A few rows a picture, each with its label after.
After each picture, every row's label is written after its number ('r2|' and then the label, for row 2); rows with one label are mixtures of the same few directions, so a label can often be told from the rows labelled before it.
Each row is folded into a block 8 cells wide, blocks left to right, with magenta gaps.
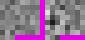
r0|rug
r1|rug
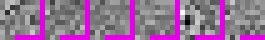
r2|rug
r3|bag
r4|rug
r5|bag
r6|rug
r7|bag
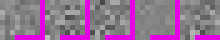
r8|rug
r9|bag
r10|rug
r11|rug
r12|bag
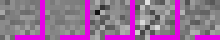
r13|bag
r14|bag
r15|rug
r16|rug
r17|bag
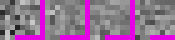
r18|rug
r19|rug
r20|bag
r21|bag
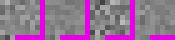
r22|bag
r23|bag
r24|rug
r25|rug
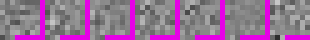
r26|bag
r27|rug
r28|rug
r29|rug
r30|rug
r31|bag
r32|bag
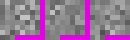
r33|bag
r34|rug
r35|bag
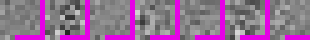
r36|bag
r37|bag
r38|bag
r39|rug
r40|bag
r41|bag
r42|rug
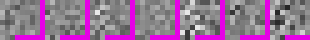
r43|rug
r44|bag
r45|rug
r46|bag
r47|rug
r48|rug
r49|rug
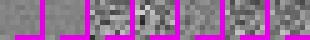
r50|bag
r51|bag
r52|bag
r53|rug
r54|rug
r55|bag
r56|bag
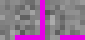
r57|bag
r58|rug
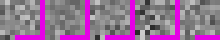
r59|bag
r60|bag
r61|bag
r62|rug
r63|rug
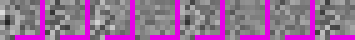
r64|rug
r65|rug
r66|rug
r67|bag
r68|rug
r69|rug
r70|rug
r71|rug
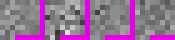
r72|rug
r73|bag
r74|rug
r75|bag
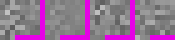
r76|rug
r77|rug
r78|rug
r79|bag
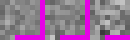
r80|rug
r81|bag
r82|bag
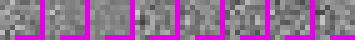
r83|rug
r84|rug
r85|rug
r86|rug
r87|rug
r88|rug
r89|bag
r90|rug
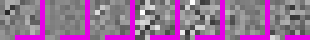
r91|rug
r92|bag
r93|rug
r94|rug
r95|rug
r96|rug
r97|bag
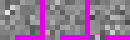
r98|rug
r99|rug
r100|bag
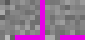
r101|bag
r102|bag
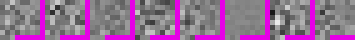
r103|rug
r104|rug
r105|bag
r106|bag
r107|rug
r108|bag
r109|rug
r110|rug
